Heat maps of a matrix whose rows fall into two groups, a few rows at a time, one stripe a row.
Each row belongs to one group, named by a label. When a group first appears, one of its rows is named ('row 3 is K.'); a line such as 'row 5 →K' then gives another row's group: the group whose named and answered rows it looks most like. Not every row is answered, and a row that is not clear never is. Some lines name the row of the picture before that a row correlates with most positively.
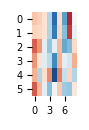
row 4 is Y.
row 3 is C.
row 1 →Y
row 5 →C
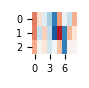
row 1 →Y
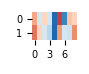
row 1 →C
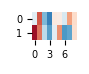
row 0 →C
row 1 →C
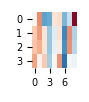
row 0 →C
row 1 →Y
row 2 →Y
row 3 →Y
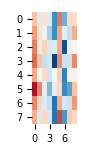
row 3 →C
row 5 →C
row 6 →C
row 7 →Y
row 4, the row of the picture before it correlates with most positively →3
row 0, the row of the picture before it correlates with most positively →3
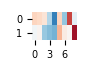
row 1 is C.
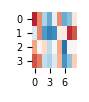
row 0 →C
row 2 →Y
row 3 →C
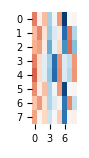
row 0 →Y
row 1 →Y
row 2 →Y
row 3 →C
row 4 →C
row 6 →Y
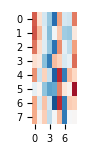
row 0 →C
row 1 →C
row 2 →C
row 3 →C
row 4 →Y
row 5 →C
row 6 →Y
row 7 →Y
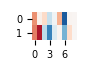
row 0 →Y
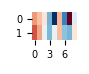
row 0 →Y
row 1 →C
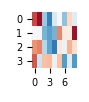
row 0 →C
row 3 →Y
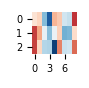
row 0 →C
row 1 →C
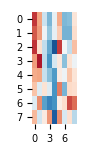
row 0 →C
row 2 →C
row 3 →C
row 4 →C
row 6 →C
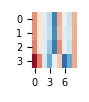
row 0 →C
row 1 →C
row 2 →C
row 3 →C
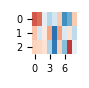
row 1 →Y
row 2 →Y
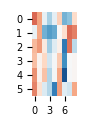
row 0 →C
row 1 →C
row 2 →Y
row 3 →Y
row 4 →Y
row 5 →C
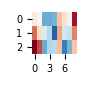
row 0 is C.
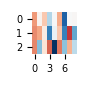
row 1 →Y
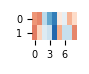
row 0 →C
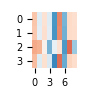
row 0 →Y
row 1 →Y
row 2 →Y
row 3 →Y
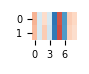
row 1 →Y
